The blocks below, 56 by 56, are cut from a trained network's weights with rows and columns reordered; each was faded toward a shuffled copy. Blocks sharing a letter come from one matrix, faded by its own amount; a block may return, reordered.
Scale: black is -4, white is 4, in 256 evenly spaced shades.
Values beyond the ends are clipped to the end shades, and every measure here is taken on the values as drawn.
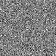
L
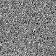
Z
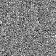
Z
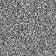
L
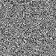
L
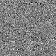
Z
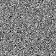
L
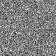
L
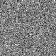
Z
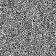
Z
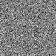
L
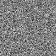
Z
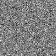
L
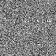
Z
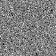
Z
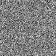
Z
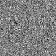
L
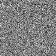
L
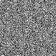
L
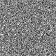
Z
